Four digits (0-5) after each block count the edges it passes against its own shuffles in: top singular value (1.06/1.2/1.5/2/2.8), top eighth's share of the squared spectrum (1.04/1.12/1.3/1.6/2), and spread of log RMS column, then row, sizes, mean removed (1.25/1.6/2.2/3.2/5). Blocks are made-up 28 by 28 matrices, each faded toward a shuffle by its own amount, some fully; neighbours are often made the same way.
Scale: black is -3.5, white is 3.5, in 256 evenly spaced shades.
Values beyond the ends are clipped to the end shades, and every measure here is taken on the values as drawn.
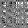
3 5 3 2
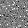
1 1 0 0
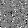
0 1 0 0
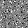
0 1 0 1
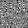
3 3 1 1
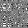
3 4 2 2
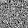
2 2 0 1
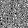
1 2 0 0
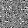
2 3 0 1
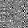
3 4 2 1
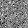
0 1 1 0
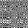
4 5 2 3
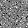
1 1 0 0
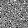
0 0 0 0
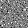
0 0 0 0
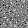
0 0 0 0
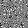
1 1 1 0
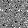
1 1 0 0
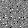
1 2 0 0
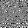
2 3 1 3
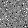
0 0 0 0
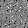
0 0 0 0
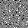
2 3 1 1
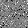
2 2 0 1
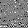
3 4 0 2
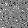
2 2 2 1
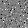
0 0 0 0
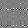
4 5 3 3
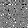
3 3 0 1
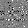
3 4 1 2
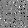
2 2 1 0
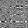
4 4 1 2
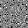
3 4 1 1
